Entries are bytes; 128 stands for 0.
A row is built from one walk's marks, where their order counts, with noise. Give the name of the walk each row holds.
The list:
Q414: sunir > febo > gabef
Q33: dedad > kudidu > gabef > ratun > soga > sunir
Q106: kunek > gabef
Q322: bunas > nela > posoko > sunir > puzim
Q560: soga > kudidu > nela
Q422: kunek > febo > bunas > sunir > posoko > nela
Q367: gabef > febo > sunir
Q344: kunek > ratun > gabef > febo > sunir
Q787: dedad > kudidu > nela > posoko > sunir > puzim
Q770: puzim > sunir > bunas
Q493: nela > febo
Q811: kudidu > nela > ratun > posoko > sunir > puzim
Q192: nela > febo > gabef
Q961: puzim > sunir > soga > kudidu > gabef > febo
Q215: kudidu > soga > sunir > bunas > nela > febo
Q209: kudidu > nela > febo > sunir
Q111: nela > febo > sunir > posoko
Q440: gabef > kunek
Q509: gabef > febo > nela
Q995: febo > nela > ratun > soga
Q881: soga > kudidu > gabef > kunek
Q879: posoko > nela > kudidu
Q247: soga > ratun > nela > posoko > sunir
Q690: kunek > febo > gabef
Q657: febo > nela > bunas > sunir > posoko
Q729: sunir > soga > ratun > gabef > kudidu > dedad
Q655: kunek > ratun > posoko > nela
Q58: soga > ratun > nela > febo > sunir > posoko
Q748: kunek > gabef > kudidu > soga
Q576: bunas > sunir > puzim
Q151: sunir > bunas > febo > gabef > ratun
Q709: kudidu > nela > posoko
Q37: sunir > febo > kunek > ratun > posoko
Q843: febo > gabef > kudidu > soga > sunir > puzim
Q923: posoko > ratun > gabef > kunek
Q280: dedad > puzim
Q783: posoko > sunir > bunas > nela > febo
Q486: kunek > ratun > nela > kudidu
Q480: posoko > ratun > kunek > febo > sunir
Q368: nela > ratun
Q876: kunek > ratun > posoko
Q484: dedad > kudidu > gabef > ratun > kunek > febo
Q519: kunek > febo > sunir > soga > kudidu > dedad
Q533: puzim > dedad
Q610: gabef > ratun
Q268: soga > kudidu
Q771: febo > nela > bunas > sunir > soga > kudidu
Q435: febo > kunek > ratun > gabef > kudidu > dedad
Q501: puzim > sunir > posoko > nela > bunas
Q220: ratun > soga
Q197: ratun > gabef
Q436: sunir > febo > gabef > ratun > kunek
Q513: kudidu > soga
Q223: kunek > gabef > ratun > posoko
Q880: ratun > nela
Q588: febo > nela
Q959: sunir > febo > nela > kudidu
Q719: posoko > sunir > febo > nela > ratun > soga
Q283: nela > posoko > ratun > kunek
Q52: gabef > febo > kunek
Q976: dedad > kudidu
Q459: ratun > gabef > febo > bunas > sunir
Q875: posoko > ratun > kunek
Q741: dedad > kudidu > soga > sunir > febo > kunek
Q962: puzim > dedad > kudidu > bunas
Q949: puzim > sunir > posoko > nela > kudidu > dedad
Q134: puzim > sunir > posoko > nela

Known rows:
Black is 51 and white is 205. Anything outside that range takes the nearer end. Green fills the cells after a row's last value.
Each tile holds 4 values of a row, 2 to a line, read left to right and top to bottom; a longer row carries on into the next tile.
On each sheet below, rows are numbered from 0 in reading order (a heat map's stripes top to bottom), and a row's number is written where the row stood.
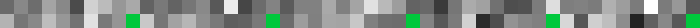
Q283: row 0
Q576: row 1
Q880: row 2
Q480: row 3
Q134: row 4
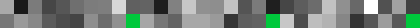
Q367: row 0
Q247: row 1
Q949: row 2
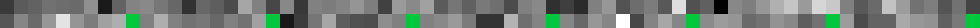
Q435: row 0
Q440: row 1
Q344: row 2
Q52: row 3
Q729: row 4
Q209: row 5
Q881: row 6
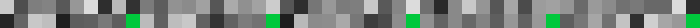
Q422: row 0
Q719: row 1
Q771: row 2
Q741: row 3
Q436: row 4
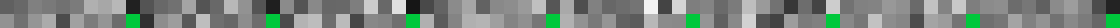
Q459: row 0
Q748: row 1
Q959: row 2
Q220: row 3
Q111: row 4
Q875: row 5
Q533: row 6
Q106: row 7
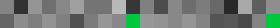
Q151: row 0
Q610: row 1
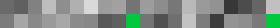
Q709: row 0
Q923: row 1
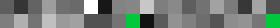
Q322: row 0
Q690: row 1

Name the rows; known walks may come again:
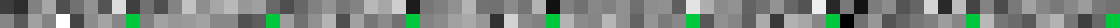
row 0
Q729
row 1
Q709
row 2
Q459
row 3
Q37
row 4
Q368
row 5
Q414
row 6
Q519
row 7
Q268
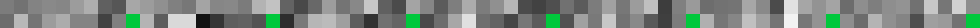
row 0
Q588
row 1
Q783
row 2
Q486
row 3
Q655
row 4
Q657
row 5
Q283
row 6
Q533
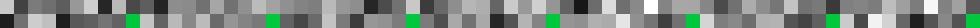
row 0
Q422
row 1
Q513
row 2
Q923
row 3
Q961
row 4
Q811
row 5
Q560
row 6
Q501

